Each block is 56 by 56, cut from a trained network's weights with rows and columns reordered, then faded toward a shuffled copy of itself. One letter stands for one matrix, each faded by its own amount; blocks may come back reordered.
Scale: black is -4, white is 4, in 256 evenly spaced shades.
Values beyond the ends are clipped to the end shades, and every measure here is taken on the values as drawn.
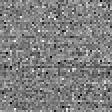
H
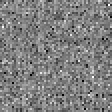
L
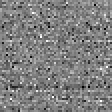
H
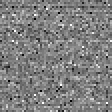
H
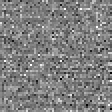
H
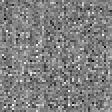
L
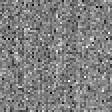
L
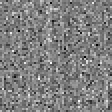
L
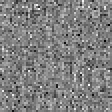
L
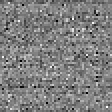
H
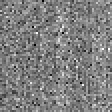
L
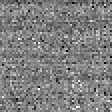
H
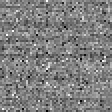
H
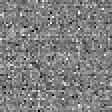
H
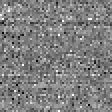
H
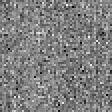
L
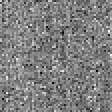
L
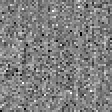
L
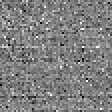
H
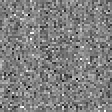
L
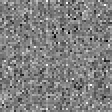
L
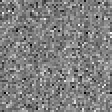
L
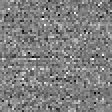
H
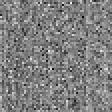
L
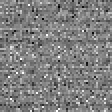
H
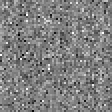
L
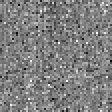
L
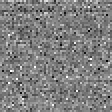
H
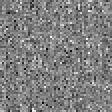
L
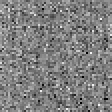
L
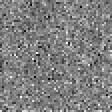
L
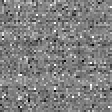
H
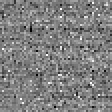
H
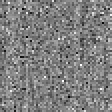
L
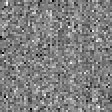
L
